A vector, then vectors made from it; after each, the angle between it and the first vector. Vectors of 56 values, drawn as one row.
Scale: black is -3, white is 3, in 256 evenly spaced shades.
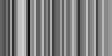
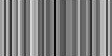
orthogonal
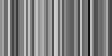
orthogonal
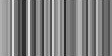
nearly opposite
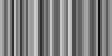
orthogonal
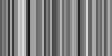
nearly parallel
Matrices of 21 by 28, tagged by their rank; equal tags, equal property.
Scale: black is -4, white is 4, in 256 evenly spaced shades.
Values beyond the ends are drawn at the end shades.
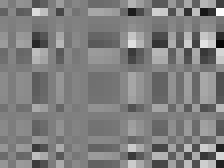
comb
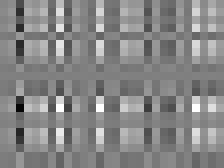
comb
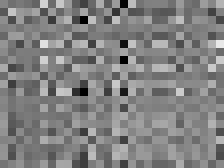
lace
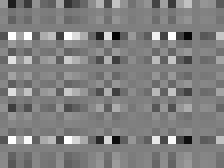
comb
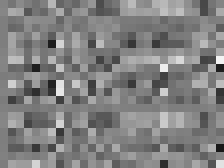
lace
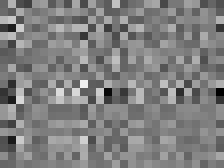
lace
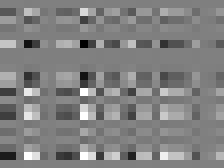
comb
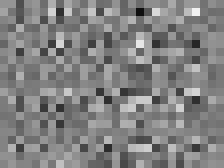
lace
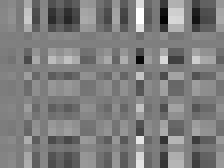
comb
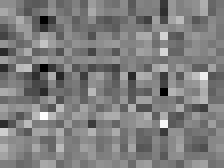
lace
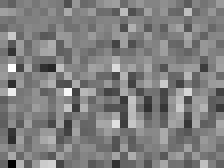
lace
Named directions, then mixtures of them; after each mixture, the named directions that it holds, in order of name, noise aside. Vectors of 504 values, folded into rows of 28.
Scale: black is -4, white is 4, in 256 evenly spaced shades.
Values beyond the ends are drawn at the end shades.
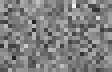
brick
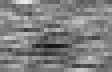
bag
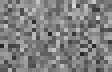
brick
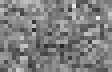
bag, brick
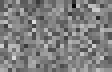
brick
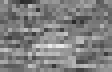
bag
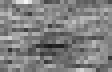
bag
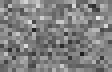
bag, brick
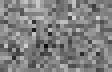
bag, brick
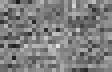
bag, brick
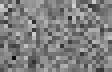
brick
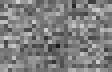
bag, brick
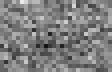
bag, brick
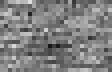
bag, brick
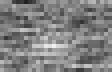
bag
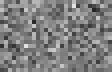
brick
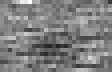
bag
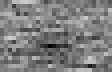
bag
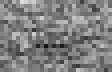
bag, brick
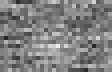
bag, brick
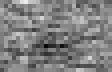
bag, brick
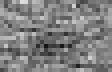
bag, brick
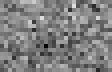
bag, brick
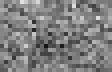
bag, brick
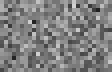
brick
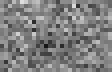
bag, brick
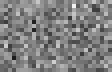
brick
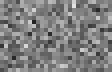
brick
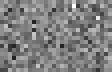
brick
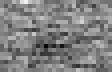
bag, brick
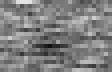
bag
